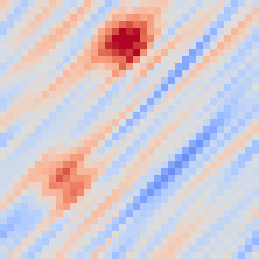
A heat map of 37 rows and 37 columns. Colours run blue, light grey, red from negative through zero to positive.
Bumps: two. Mirror symmetry: none. Grain: diagonal, up to the right. Lone odd cells: none. Ninth with the highest average: top middle.
